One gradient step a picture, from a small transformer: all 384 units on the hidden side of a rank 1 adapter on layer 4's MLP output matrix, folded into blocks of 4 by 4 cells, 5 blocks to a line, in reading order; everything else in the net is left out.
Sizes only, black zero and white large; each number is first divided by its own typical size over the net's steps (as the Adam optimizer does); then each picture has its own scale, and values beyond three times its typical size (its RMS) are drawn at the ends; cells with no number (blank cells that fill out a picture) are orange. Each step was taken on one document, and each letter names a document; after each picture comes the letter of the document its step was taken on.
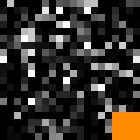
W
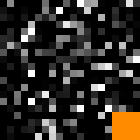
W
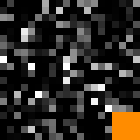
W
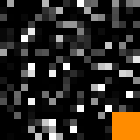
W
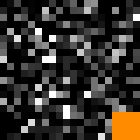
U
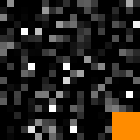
W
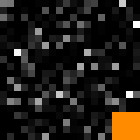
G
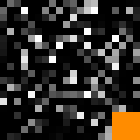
U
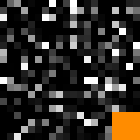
U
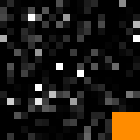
G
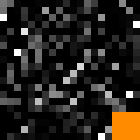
G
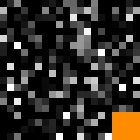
U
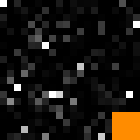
G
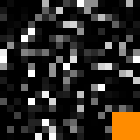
W
